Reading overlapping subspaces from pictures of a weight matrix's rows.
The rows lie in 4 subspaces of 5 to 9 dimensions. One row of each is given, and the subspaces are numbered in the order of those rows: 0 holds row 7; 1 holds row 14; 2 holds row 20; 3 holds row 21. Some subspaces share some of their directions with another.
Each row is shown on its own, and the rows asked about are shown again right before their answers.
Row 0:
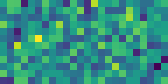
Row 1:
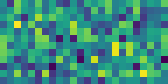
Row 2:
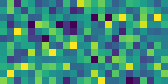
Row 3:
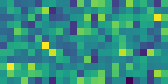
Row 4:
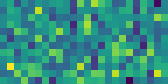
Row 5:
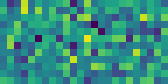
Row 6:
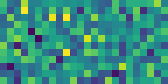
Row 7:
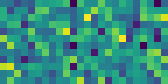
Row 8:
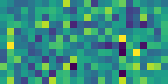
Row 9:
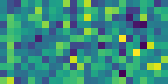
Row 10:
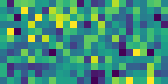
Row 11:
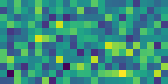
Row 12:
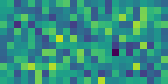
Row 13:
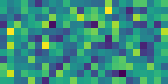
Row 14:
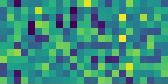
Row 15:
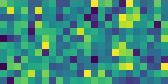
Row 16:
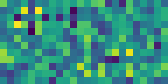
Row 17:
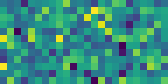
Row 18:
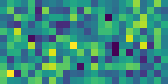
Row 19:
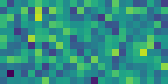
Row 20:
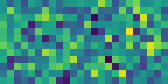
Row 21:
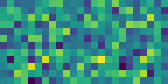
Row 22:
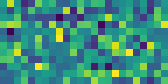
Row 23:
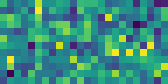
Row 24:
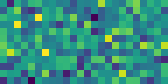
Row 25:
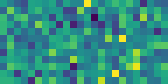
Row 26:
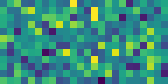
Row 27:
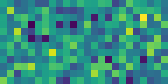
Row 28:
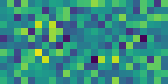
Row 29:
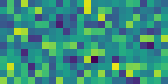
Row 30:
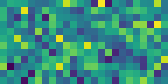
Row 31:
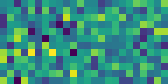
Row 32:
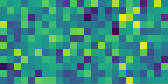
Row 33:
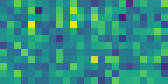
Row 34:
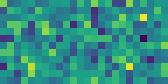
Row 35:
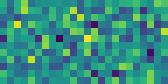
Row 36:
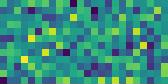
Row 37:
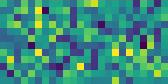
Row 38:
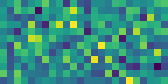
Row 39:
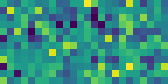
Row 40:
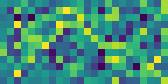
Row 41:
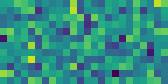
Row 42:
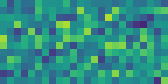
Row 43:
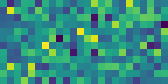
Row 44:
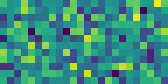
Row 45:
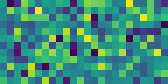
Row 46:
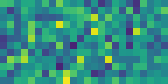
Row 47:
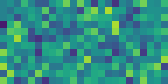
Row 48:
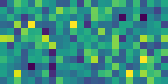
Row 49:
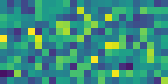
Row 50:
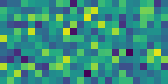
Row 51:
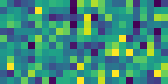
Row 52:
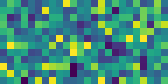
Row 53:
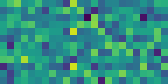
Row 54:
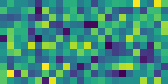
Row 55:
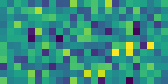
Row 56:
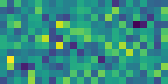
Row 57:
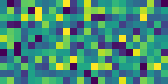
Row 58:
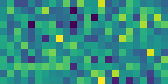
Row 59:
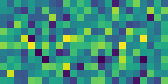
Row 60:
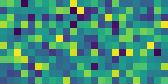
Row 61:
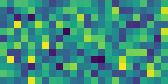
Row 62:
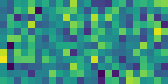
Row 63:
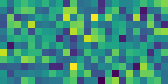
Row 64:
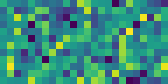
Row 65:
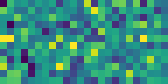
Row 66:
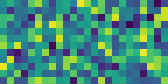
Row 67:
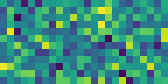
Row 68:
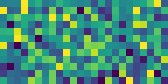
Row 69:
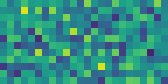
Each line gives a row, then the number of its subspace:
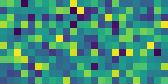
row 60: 0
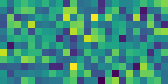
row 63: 1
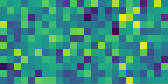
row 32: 1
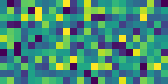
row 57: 0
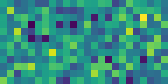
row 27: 2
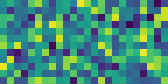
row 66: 3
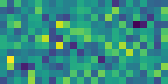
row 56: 3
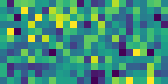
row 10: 0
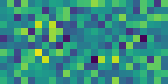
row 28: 3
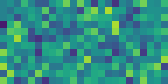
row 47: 1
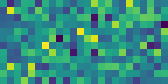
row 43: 0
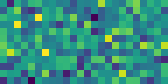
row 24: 2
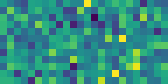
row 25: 1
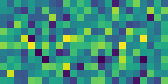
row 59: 3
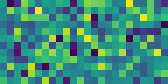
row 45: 0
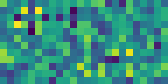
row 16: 1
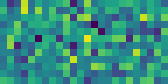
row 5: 0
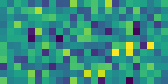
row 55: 2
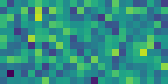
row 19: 0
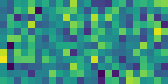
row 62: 1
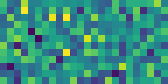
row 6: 1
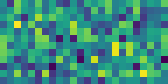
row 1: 2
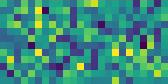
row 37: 3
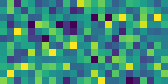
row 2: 3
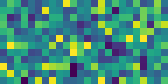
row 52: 1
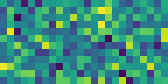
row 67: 0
